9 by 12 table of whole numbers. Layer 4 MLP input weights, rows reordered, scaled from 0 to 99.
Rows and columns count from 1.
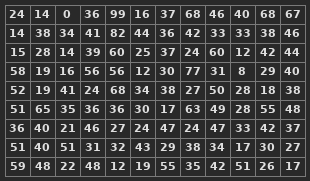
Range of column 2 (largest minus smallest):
51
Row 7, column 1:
36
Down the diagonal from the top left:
24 38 14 56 68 30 47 38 42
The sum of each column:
360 311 234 357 472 247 326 398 392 250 348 364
